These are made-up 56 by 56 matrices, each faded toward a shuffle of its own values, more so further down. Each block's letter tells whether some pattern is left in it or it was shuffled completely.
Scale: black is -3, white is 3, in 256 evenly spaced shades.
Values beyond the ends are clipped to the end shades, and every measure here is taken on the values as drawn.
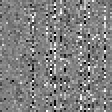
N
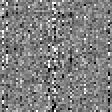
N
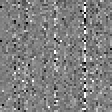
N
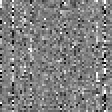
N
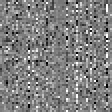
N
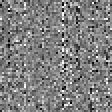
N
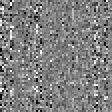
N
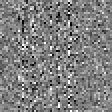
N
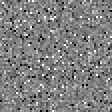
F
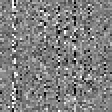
N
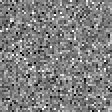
F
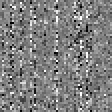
N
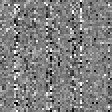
N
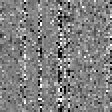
N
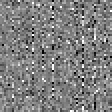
N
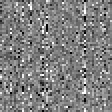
N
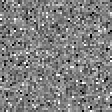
F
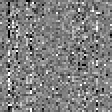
N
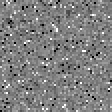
F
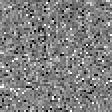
F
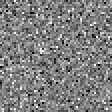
F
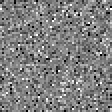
F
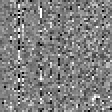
N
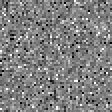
F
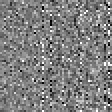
N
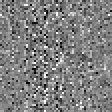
N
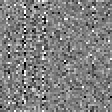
N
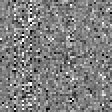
N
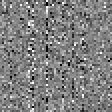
N
